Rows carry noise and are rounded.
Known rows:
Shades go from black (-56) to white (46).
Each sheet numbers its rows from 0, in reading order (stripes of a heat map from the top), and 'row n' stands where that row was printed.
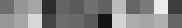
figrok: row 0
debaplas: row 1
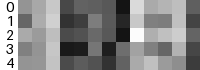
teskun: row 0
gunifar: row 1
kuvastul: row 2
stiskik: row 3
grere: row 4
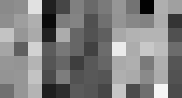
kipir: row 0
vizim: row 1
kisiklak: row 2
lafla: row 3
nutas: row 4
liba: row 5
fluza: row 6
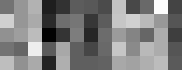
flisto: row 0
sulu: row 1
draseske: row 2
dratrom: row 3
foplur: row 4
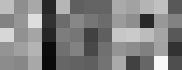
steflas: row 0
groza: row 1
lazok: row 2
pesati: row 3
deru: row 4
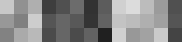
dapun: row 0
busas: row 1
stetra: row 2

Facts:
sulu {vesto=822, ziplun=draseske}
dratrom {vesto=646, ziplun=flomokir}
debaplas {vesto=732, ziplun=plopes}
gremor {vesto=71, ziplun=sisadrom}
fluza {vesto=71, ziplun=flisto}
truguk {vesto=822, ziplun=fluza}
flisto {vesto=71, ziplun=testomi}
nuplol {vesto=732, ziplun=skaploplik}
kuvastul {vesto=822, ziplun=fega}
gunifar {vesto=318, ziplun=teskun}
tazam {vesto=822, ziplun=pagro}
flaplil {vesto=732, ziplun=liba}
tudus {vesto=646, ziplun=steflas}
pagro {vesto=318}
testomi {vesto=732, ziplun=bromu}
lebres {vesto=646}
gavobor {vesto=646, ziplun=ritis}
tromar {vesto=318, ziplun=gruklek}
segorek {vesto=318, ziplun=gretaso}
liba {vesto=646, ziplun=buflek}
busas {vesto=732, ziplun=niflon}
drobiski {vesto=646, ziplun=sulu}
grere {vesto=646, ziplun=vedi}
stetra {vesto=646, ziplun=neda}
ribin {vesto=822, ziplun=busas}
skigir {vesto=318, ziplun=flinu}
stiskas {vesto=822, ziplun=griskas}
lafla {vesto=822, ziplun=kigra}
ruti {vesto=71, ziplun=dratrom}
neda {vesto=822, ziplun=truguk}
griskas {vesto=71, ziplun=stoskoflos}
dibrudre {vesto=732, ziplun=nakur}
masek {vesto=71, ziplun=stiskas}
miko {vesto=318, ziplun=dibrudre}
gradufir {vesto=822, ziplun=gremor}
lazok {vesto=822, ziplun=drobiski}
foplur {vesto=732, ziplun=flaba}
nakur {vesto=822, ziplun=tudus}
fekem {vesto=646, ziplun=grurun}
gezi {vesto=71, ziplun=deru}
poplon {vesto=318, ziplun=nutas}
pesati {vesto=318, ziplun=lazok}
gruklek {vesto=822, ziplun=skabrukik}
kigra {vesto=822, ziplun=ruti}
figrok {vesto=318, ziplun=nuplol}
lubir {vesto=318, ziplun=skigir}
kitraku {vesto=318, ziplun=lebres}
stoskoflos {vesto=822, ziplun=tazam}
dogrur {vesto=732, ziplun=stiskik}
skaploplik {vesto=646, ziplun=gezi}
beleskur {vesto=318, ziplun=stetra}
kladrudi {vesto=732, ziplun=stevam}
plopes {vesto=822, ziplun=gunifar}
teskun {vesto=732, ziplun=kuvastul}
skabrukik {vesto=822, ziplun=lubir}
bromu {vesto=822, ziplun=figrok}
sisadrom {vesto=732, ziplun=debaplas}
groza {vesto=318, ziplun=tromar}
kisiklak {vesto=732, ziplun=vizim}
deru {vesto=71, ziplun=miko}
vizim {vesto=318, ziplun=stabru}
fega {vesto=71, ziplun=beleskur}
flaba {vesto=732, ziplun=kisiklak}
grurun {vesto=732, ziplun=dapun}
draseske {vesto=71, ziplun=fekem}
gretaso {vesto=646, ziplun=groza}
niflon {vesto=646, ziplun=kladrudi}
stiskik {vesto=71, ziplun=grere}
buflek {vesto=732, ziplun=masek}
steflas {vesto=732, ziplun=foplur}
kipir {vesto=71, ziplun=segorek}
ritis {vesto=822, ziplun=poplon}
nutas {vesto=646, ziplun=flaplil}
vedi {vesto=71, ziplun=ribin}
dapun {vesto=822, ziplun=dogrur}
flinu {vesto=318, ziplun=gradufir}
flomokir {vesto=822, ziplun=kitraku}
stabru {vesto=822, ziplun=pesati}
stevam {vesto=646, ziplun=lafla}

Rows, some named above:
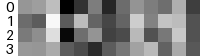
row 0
draseske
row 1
lebres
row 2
griskas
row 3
gavobor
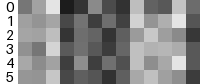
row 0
gremor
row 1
testomi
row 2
fekem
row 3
kladrudi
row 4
nuplol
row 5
grere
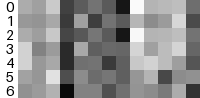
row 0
plopes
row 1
skaploplik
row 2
plopes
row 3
nakur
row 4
sulu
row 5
gretaso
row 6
vizim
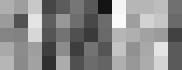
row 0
plopes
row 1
flomokir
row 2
niflon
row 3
nuplol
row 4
dibrudre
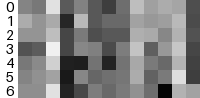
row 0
stevam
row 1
tudus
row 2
liba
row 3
kitraku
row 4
vedi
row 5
miko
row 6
kipir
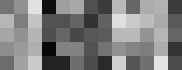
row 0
pagro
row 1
ribin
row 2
flaplil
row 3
vizim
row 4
fega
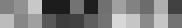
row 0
stiskik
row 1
ritis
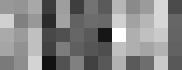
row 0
skaploplik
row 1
nakur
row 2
kuvastul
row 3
buflek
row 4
masek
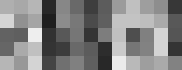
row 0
drobiski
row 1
stabru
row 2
ruti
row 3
beleskur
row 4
gradufir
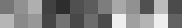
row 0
poplon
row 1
bromu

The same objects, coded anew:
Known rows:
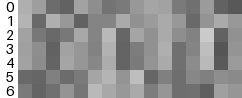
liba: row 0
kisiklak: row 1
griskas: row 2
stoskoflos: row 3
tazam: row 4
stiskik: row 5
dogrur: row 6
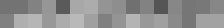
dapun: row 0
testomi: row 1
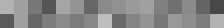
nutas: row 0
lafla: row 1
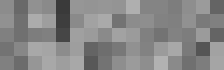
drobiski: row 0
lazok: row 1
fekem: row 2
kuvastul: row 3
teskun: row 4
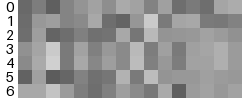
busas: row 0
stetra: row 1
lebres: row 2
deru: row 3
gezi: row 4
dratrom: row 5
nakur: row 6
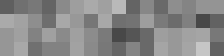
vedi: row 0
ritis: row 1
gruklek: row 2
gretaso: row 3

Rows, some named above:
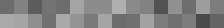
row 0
grere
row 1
ritis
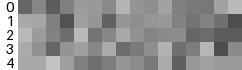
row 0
kladrudi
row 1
gavobor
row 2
poplon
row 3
stiskas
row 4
nakur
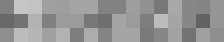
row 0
bromu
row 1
fega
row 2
figrok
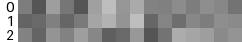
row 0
draseske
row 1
stiskik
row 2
gremor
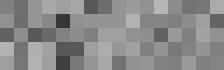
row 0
teskun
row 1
drobiski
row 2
niflon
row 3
vizim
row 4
stabru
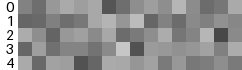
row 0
teskun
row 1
stiskik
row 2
stiskas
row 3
flomokir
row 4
pesati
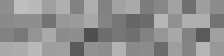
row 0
figrok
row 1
kipir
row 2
plopes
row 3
miko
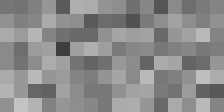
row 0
dapun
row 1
gradufir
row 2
tudus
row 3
sulu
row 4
gunifar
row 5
dibrudre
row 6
liba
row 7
skaploplik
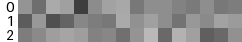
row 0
lazok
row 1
stevam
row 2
beleskur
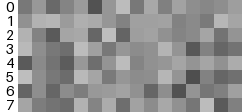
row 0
kitraku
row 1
nuplol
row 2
pagro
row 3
flaplil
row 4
ruti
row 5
flaplil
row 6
ribin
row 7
masek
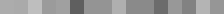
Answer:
miko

